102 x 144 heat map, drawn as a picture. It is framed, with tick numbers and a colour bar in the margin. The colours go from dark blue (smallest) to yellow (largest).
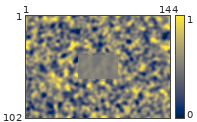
Seam: none. Slope: none. Histogram: bell-shaped. Calmest part: centre. Odd patch: calmer, in the centre. Grain: blotchy.
